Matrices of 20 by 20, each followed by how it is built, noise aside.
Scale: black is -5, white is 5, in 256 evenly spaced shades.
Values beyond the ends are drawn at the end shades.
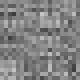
low rank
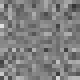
low rank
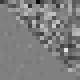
upper triangular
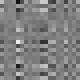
low rank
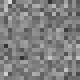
low rank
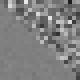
upper triangular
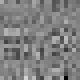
low rank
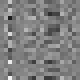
low rank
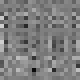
low rank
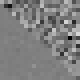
upper triangular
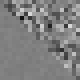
upper triangular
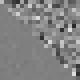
upper triangular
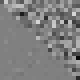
upper triangular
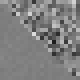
upper triangular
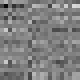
low rank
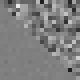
upper triangular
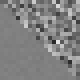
upper triangular
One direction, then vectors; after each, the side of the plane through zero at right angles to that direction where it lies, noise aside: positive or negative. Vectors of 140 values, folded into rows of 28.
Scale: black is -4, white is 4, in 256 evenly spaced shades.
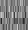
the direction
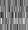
negative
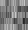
positive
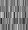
positive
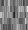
positive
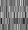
positive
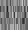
positive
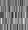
negative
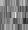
positive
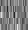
positive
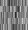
negative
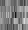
negative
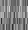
positive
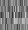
negative
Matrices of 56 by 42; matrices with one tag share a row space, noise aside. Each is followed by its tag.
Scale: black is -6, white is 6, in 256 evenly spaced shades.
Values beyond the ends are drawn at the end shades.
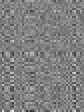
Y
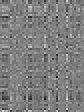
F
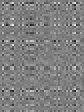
Y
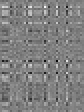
F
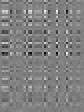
F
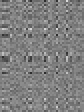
F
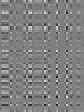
F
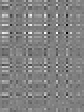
F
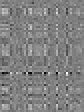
F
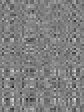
Y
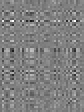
Y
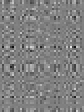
Y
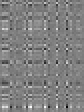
F
